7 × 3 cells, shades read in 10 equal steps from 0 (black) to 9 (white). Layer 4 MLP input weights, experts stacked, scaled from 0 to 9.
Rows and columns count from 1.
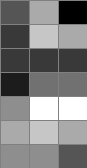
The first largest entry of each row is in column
2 2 1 2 2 2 1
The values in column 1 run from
1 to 6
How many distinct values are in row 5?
2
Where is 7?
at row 2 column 2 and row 6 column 2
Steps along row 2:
up down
